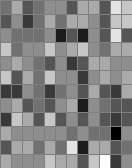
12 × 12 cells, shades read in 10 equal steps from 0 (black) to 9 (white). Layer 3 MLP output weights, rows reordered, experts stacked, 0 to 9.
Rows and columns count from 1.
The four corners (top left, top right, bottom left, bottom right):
4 7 6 5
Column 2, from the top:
6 5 4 4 6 3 2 6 7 5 6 5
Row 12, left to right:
6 5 5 5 7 6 6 3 7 9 2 5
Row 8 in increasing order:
1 3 3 3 3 4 4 5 5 5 6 6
